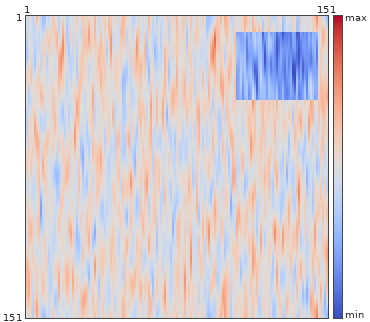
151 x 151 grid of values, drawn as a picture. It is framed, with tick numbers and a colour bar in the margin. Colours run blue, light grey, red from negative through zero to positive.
Mirror symmetry: none. Histogram: skewed, a long tail of low values. Grain: streaks running down. Ninth with the lowest average: top right. Odd patch: lower, in the top right.
